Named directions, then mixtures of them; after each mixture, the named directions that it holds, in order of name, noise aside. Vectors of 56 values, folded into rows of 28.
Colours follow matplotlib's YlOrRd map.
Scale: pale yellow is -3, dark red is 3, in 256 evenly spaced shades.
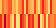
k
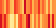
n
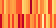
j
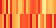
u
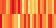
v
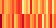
j, v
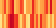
n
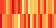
v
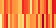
j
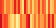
n, v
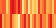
v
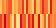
k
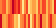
v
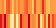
k, n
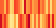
n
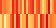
k
